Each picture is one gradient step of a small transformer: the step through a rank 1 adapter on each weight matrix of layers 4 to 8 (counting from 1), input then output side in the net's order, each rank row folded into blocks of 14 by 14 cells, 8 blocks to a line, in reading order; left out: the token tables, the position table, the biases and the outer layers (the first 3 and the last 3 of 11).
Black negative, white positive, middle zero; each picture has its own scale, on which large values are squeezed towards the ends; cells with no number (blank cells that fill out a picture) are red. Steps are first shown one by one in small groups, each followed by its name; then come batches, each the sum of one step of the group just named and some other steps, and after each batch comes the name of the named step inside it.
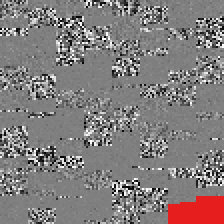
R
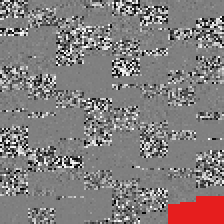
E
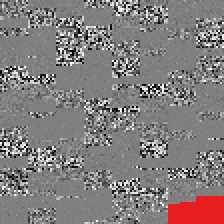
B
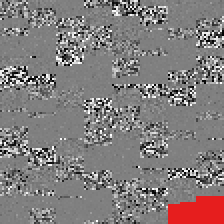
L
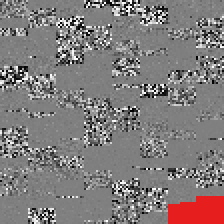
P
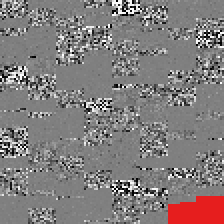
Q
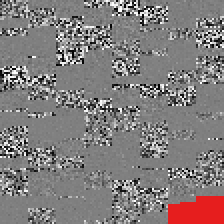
B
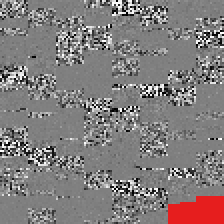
Q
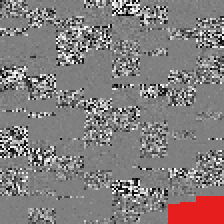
Q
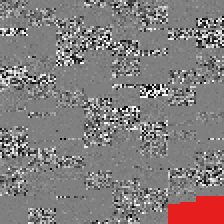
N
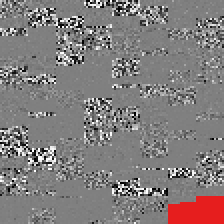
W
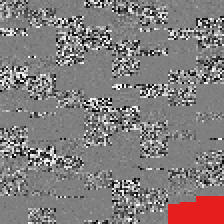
N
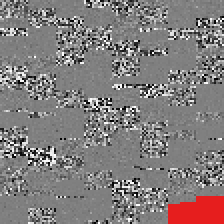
N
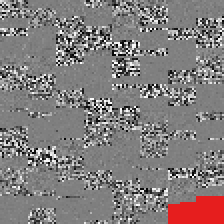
N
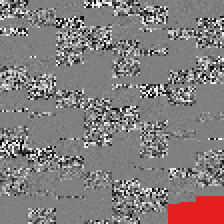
N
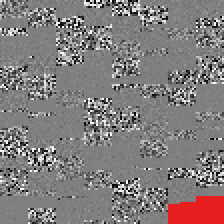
W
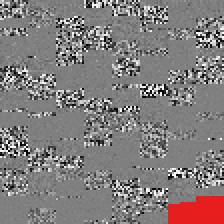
W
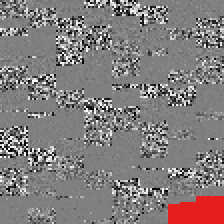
W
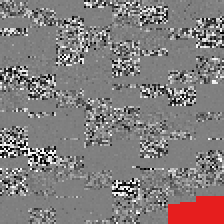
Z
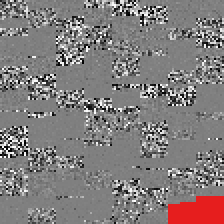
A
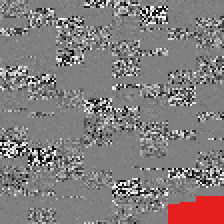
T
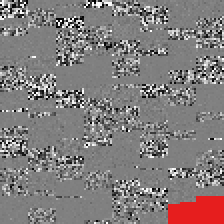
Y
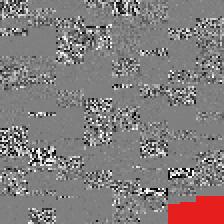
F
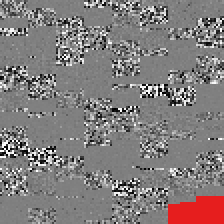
Z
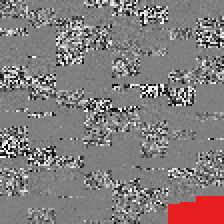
A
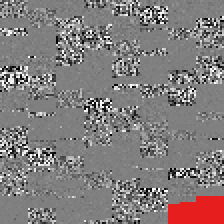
F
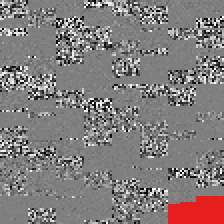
Y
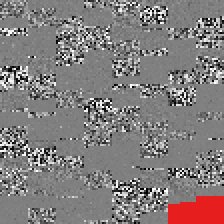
Z
